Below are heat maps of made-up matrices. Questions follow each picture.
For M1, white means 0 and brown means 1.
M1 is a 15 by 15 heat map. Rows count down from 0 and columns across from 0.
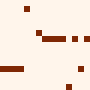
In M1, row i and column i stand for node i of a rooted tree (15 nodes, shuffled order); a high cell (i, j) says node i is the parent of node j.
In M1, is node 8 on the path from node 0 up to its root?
no
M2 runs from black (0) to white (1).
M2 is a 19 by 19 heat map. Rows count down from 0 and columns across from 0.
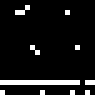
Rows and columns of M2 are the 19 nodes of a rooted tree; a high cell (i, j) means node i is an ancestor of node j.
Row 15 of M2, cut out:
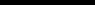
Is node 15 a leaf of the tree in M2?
yes
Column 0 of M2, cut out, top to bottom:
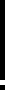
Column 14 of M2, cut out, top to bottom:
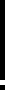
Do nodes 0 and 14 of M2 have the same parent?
yes
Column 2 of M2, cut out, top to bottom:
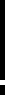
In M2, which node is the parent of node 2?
16
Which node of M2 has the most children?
16
